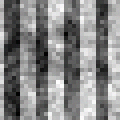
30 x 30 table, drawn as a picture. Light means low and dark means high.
On average the colour sits 50% of the way up the scale. The bottom right is the ninth with the lowest average. Streaks run downward. Upright stripes repeat 4 times across the table.
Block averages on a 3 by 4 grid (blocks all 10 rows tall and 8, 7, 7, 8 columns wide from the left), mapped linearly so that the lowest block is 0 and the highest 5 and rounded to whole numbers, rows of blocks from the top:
5232 / 5542 / 5110
